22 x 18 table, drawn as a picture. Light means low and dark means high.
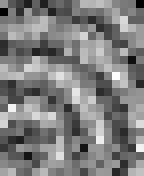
Average level on the scale: 50%. Histogram: bell-shaped. Slope: none. Rings: centred on the bottom left.
